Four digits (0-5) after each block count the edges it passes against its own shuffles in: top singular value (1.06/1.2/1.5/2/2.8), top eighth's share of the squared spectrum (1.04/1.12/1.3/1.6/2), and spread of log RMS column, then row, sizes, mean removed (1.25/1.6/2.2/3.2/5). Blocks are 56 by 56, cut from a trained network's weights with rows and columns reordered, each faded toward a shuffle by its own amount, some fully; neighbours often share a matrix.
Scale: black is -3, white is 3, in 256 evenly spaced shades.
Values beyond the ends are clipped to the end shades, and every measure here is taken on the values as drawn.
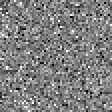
2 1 0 0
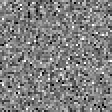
0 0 0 0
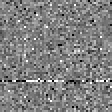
3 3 0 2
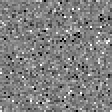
0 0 0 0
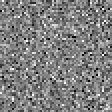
2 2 1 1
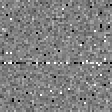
3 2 0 1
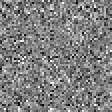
2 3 2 1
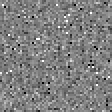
0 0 0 0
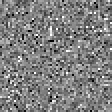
2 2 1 0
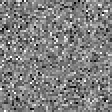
2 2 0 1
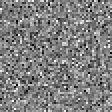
1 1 0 1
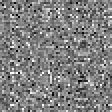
3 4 2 2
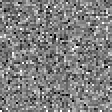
0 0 0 0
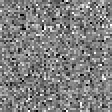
3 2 1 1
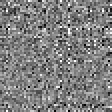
3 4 2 2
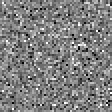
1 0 0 0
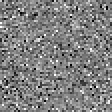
1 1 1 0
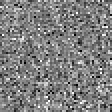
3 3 2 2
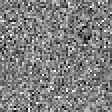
1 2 0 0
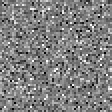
0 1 0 0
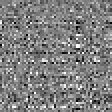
3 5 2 3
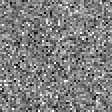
0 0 0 0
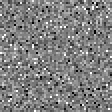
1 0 0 0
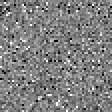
3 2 0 1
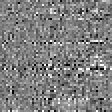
4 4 2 3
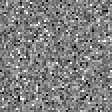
2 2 0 1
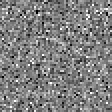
2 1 0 0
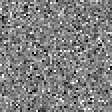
0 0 0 0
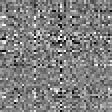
3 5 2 3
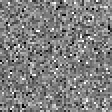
1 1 0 0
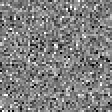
2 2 1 1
